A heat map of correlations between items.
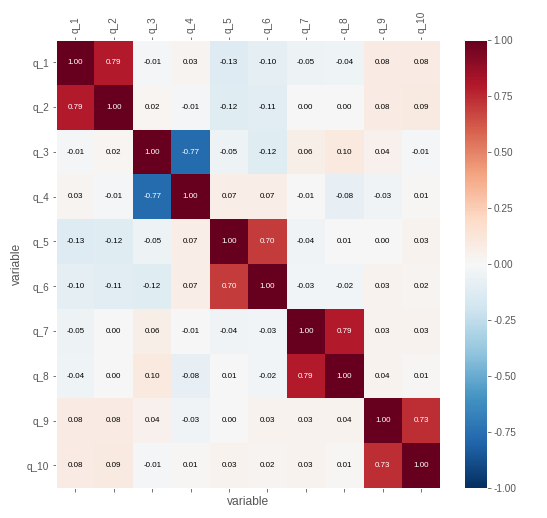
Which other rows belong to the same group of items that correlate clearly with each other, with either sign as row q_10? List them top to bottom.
q_9
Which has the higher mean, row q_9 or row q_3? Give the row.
q_9
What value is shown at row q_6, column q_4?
0.07
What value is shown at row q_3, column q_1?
-0.01
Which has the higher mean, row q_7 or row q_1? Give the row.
q_7
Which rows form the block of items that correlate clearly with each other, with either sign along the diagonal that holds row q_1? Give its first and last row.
q_1 to q_2
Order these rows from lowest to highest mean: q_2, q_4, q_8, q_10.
q_4, q_2, q_8, q_10
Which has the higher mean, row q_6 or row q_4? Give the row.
q_6
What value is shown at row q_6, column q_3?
-0.12
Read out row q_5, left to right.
-0.13 -0.12 -0.05 0.07 1.00 0.70 -0.04 0.01 0.00 0.03
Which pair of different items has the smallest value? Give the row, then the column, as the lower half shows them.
q_4, q_3
